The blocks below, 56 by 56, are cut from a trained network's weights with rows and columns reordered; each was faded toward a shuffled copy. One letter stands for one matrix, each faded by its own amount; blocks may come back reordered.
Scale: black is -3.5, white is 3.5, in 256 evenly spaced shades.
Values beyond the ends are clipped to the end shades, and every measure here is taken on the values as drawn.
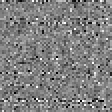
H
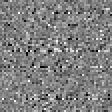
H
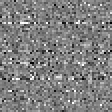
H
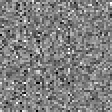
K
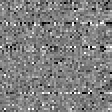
H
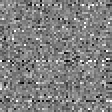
H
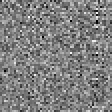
K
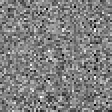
K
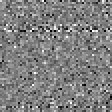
H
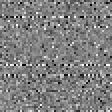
H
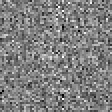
K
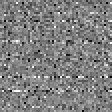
H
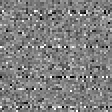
H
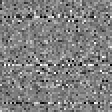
H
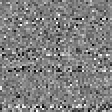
H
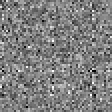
K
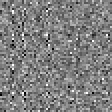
K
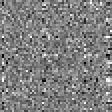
K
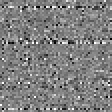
H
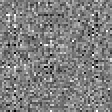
K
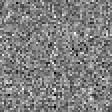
K
